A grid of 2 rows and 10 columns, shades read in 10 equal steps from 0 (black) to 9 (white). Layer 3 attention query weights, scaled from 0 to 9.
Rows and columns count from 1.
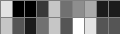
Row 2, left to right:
7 3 1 4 7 3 9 8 3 3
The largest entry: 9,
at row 2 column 7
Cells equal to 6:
1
